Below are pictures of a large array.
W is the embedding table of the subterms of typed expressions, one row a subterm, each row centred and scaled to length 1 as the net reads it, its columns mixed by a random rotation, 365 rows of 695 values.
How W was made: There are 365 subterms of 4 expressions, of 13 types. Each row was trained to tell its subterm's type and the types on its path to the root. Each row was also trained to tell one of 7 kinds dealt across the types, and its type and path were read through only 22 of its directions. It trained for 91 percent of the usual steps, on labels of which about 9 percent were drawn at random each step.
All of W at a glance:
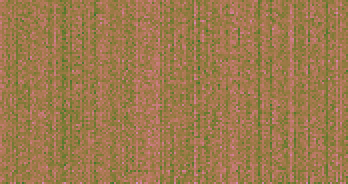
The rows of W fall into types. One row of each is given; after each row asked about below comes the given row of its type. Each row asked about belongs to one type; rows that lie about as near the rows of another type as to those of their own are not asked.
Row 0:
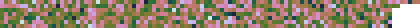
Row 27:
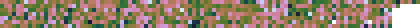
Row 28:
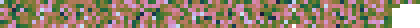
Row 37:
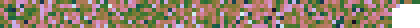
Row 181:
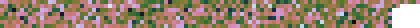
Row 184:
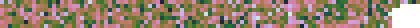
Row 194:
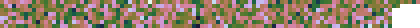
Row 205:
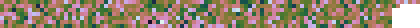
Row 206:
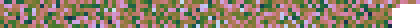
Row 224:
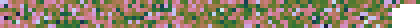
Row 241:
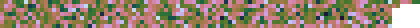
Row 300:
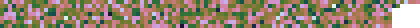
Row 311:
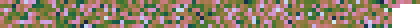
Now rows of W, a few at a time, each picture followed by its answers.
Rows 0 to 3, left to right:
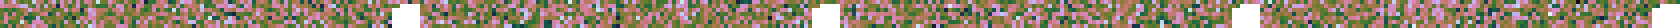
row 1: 194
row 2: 181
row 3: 194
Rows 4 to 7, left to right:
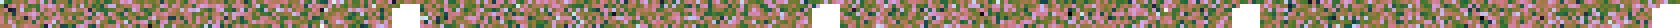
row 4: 205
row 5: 27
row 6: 0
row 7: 241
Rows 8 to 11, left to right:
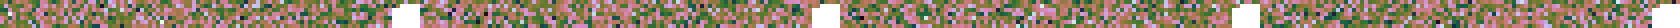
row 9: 194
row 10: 300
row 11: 0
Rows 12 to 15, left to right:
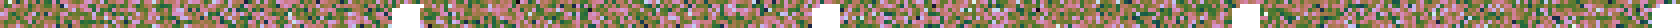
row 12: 206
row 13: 184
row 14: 206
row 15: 28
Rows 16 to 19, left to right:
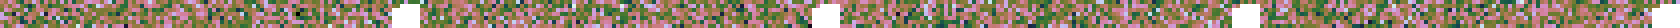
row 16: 27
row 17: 241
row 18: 28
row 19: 184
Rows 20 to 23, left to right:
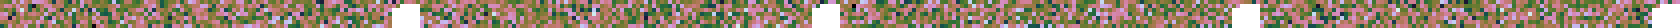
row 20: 241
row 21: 27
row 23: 184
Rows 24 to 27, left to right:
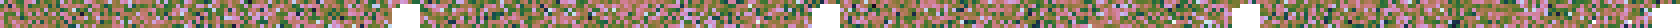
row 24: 311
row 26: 241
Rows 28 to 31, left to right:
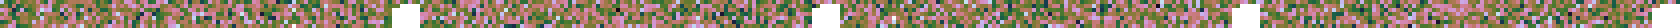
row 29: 206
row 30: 184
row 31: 206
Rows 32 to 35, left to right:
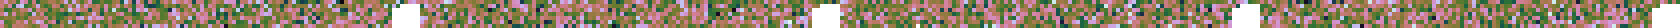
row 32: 300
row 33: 27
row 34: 300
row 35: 205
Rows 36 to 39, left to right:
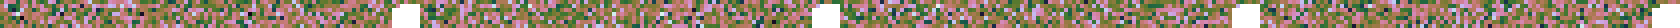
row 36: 181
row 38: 27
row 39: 205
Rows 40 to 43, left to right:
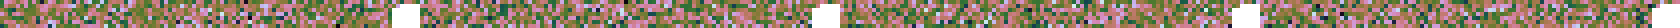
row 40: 37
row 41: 0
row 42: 184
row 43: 184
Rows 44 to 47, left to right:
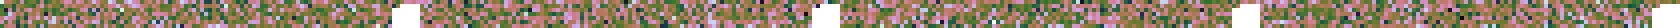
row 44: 181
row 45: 300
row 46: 184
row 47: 224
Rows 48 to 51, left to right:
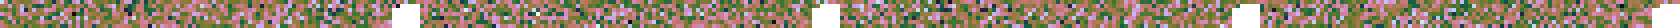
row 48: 300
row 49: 300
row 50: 184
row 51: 205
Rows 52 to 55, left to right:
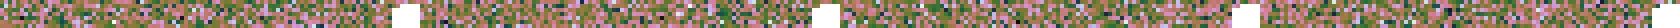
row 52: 300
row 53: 241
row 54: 28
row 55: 300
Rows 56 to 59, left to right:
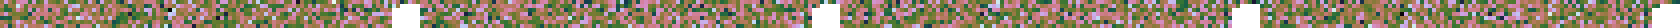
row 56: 37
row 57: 0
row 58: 0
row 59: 0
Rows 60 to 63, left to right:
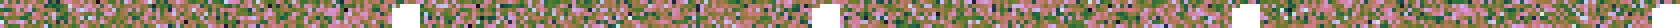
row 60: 184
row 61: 37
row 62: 224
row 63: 206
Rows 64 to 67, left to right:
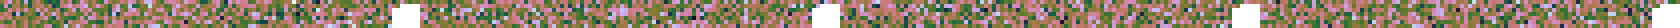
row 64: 28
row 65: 206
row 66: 184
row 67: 206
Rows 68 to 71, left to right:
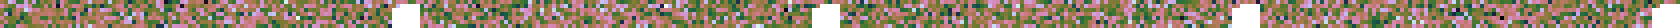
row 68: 311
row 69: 194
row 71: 37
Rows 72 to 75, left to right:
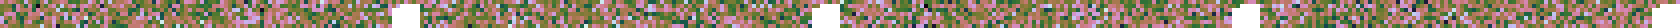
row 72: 311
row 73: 37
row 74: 27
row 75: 184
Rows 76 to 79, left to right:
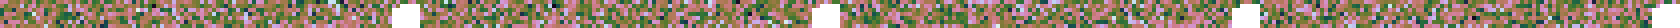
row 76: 205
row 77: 241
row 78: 37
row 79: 28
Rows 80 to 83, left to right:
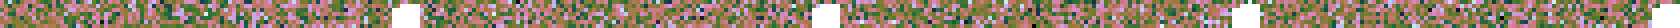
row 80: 184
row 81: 184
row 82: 37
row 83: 37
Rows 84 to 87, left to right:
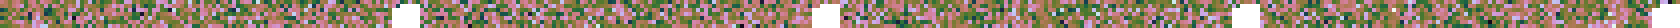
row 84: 0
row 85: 300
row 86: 224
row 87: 184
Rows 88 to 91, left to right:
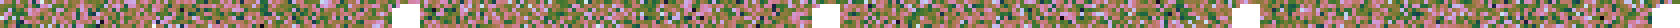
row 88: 28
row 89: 37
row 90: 241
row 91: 28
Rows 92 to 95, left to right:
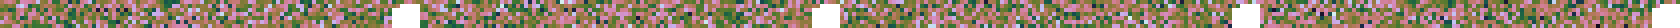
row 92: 181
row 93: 28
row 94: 300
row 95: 205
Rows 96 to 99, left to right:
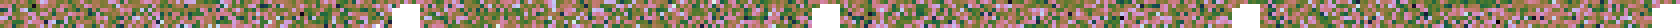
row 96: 241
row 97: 181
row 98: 0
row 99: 184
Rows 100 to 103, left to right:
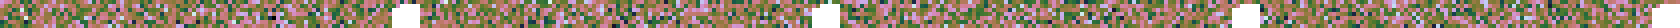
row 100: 0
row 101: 37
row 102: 37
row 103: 27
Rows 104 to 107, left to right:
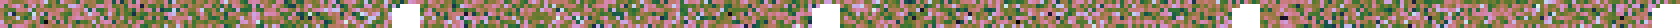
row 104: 27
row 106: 0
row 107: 311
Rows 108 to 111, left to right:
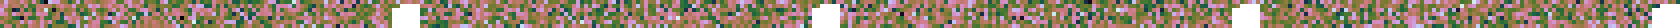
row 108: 300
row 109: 0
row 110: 205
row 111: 206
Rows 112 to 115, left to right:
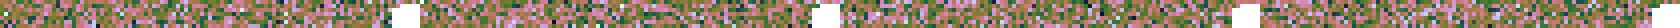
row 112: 28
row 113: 300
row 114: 205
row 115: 194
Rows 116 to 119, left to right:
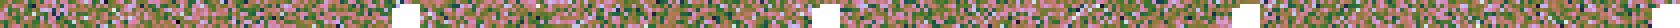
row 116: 206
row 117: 28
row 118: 194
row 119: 206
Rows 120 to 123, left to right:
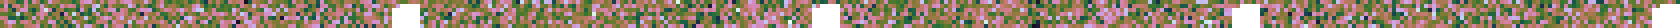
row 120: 311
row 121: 28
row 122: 241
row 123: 0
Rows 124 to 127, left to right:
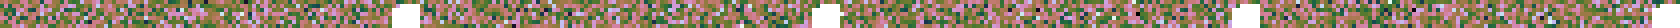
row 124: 27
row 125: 181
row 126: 37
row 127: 37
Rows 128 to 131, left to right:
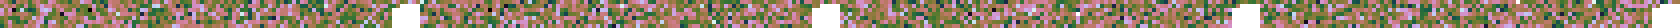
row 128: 241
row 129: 27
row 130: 194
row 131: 241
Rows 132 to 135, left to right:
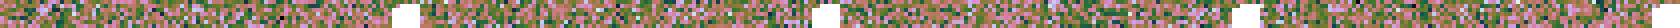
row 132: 224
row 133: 311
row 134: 205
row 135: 184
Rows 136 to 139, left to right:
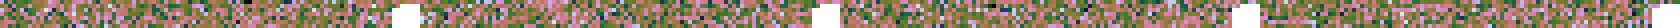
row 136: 184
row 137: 205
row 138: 205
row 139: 311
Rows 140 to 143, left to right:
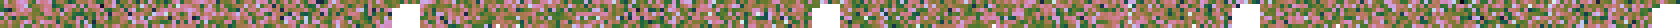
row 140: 194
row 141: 181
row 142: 300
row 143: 181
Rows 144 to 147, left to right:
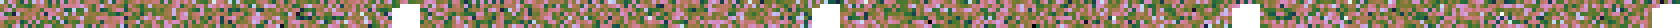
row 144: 27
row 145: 0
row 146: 37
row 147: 37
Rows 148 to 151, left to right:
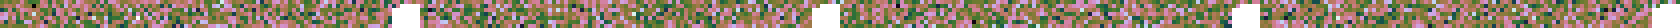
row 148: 206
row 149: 205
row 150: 28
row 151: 37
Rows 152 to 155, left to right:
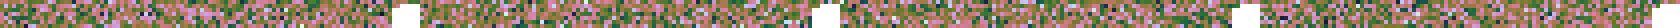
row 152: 194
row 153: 28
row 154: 181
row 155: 184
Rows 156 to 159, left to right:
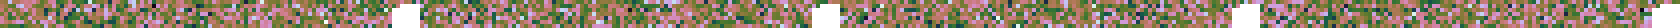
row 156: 184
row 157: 241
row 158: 27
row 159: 27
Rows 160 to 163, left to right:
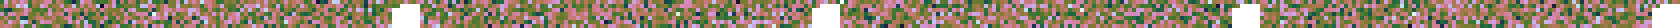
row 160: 194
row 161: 205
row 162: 224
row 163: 300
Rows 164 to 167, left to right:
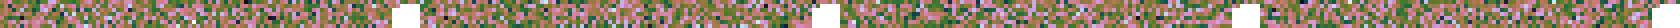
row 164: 311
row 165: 205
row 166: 28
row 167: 37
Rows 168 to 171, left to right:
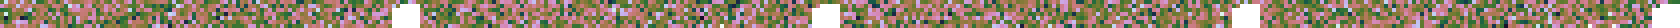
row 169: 194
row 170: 300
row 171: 300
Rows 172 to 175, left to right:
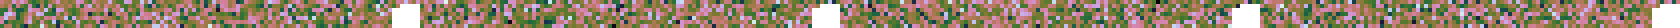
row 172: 300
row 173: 37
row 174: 194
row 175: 0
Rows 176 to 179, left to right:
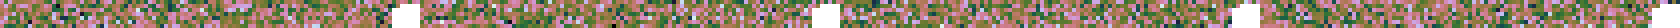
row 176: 184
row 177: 37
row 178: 206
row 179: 224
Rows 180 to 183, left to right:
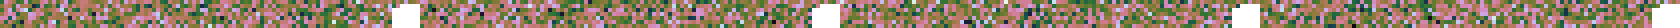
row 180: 241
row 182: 300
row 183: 206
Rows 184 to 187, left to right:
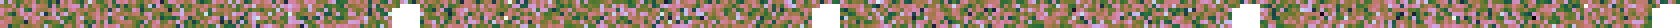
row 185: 37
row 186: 0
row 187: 28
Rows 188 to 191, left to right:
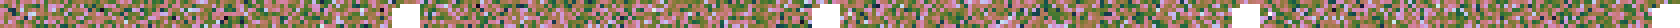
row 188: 205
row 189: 311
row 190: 28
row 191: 194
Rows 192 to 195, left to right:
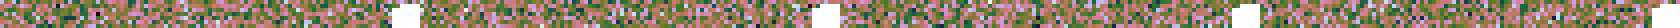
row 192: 224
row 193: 300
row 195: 181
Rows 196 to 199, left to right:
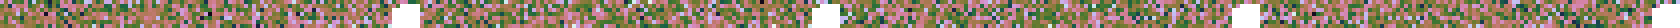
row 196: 311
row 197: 300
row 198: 27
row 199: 206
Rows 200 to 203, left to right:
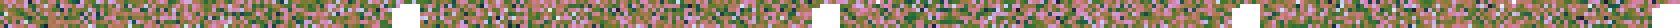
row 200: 28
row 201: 206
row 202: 0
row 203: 28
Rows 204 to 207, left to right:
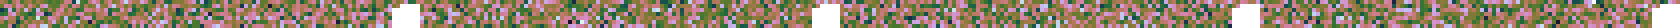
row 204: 0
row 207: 241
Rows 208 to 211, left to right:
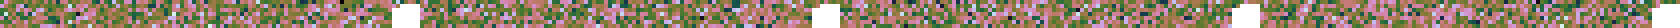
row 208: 28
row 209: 28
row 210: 194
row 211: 194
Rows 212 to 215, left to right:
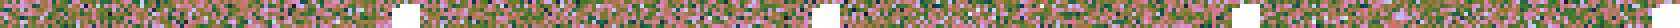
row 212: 300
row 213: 300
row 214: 205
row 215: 311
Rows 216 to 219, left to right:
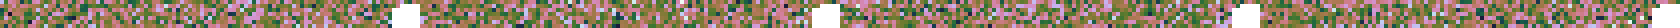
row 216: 0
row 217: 194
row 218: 37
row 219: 28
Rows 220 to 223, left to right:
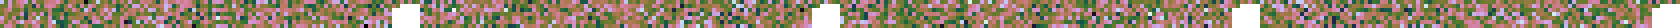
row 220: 224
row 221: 206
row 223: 0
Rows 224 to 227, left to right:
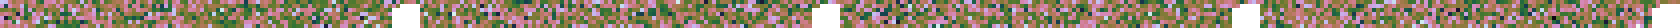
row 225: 206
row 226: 181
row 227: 28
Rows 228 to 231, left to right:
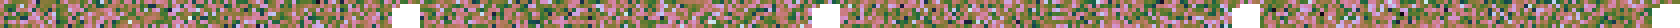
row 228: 311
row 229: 37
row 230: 206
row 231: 181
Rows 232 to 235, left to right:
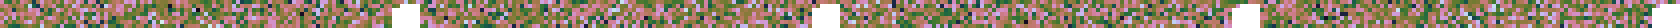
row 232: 184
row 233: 205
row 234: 37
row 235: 184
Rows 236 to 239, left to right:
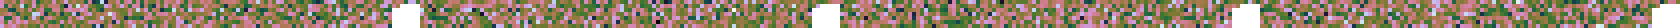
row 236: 205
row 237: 184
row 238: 37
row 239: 194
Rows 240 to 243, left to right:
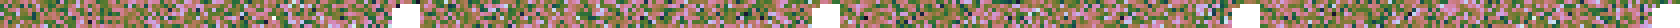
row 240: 37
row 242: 311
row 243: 37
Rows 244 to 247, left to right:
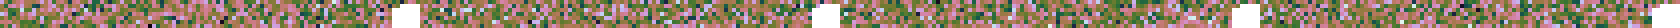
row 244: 206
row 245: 206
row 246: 28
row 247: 28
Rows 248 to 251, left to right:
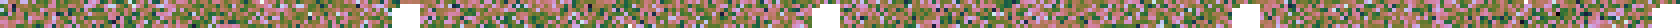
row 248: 181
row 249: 184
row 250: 181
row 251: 241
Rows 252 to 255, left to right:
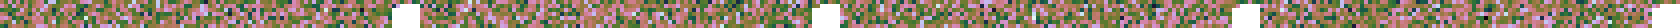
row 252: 0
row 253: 194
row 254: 27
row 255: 241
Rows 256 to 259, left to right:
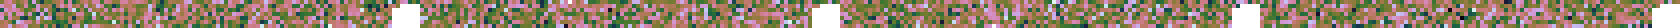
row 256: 224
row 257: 27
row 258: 300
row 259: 311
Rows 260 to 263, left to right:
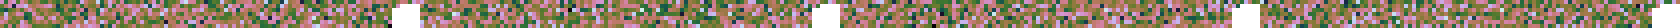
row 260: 181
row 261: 205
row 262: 241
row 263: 224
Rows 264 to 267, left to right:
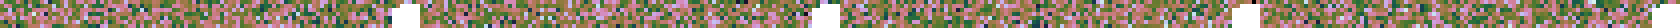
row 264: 206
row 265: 194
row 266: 0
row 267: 241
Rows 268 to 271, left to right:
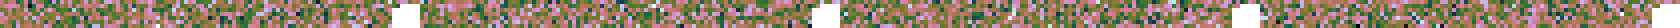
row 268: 241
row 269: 184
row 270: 28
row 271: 27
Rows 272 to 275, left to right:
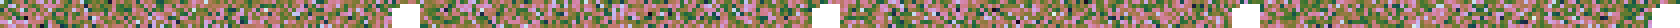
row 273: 206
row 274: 224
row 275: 37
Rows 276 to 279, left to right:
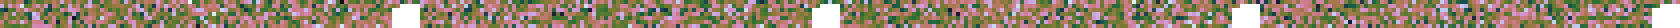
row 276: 0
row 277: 0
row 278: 28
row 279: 27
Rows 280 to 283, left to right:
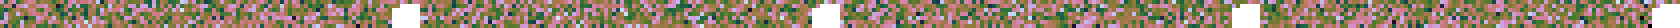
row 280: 181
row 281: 206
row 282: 311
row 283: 311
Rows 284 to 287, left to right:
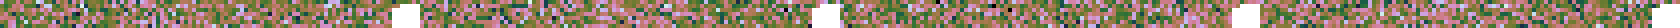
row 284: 28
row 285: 194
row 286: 184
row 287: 194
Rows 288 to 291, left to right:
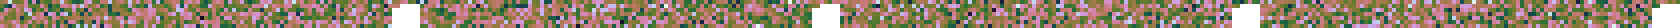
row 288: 311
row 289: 194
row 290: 37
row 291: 206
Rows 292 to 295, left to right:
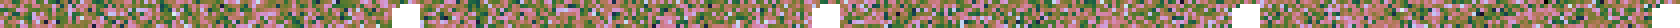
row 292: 241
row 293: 311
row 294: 300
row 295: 300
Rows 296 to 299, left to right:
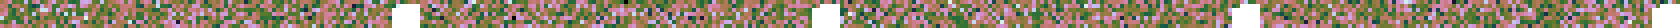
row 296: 28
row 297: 0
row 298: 194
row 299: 27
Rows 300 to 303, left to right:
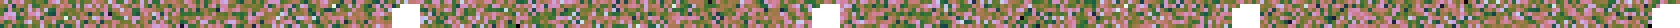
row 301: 27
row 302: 300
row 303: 0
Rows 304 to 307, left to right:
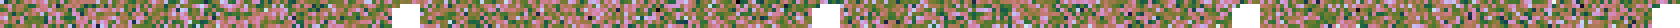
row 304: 27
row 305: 194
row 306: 241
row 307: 181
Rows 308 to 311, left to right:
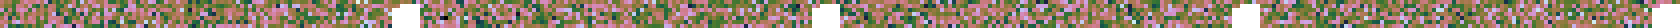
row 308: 184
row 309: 224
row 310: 27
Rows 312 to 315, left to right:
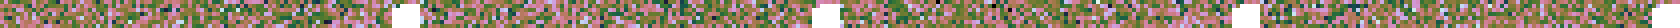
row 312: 241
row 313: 205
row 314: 184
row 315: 206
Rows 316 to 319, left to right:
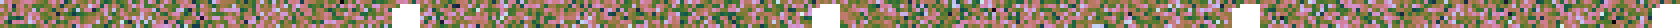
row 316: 300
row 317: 28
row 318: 28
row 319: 181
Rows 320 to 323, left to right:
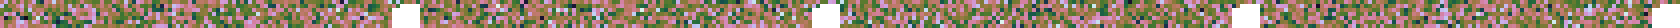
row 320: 224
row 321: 205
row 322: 27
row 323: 27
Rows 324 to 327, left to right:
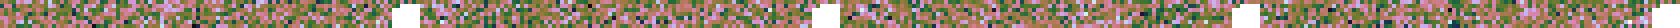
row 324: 194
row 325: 184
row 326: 241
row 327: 27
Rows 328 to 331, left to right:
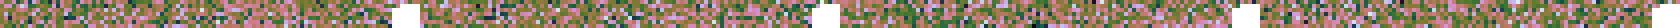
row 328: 241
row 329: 184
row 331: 181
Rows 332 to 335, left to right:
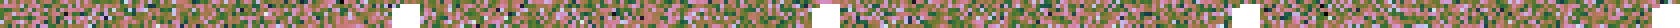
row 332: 300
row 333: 311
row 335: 181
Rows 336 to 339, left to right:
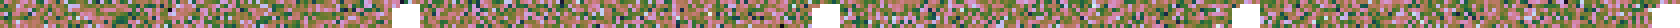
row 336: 37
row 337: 311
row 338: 181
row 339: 311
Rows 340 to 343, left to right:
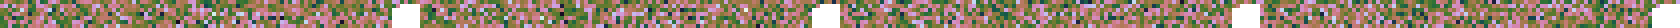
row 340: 0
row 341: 0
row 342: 184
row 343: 184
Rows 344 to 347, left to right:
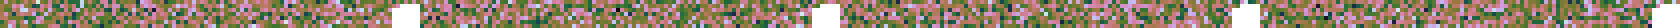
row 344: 28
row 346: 184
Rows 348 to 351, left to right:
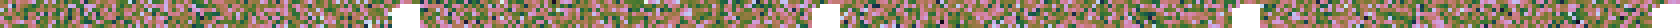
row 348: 224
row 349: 241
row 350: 28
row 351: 181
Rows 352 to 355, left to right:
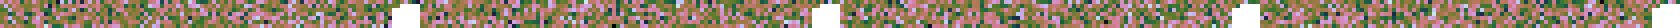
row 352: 0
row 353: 37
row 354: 206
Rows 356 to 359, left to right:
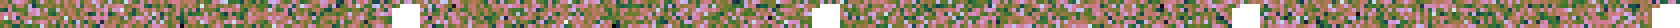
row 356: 300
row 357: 241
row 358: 241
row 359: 224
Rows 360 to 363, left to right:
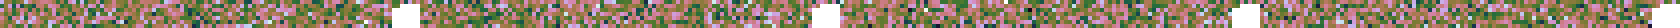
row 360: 241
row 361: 28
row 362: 27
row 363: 37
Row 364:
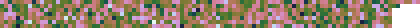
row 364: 300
